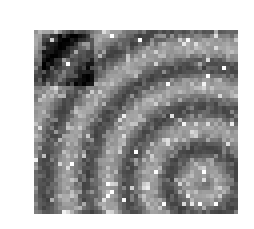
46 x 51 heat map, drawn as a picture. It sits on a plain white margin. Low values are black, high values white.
Ninth with the lowest average: top left. Rings: centred on the bottom right. Odd patch: lower, in the top left. Mirror symmetry: none.
